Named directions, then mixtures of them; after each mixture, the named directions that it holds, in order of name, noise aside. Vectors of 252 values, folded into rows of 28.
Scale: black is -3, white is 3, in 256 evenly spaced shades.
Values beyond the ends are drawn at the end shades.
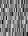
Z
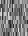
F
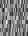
F, Z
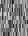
F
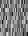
Z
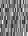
Z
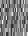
Z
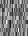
F, Z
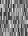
F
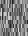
F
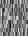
F, Z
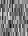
F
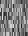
F, Z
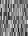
F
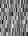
Z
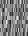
F, Z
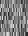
F, Z
